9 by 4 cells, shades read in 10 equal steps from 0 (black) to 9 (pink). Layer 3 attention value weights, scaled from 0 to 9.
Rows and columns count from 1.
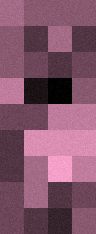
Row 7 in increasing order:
3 6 7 9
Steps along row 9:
down down up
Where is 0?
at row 4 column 3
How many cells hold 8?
3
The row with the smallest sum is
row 4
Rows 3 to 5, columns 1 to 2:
5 4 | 7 1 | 4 4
